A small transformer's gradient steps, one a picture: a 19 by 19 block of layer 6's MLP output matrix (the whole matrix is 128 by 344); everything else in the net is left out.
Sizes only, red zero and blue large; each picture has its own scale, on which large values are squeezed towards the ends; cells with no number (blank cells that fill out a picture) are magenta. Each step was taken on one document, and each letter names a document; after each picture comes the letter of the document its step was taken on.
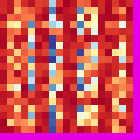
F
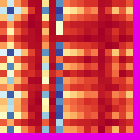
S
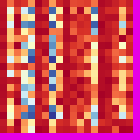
F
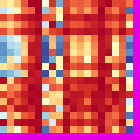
S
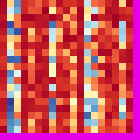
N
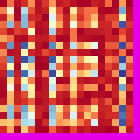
F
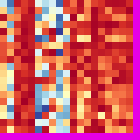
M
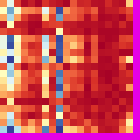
S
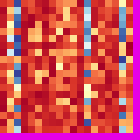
N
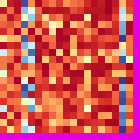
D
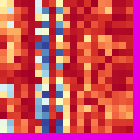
M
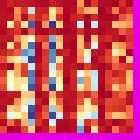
F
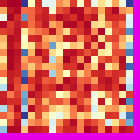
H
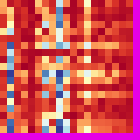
M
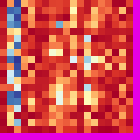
N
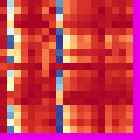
S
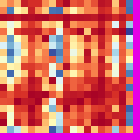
S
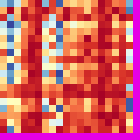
S
